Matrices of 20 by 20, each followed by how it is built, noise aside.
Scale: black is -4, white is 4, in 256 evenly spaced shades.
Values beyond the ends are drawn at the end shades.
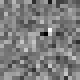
noise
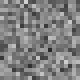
noise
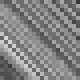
Toeplitz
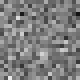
noise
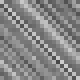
Toeplitz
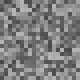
noise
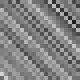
Toeplitz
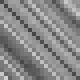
Toeplitz
